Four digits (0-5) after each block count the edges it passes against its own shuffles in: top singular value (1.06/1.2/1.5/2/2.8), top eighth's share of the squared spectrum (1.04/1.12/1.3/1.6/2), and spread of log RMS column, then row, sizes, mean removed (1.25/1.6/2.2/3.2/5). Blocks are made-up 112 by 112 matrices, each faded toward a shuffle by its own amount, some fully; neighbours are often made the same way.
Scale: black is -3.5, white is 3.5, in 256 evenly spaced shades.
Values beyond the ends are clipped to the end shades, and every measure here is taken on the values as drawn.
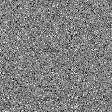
3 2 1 0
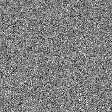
0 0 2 0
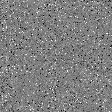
0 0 0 0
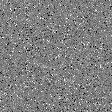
0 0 0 0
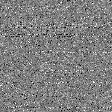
1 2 0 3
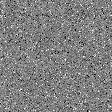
0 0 0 0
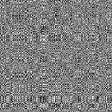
5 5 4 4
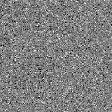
4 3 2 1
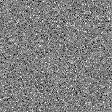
3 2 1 1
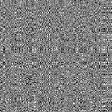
5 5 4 3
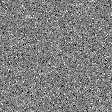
0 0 0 0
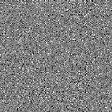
4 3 2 2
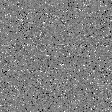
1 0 0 0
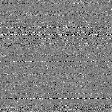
3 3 0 4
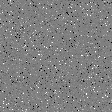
0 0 0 0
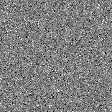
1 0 0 0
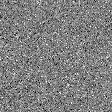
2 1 0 0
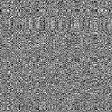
5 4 3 3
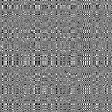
5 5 4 4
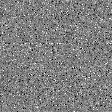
1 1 0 2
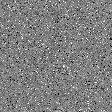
0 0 0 0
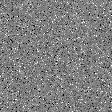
1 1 0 0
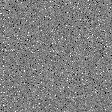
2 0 0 0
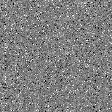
3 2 1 0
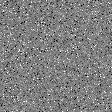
0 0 0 0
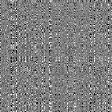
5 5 4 3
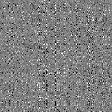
4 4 3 2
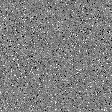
1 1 0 0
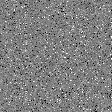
3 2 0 0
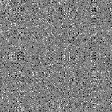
4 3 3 2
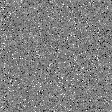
2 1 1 0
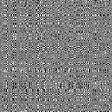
5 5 4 4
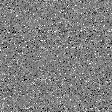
1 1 0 2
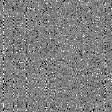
4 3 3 1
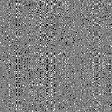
5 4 3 2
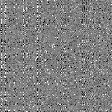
4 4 3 2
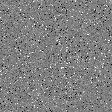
2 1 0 0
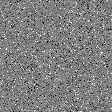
1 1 0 0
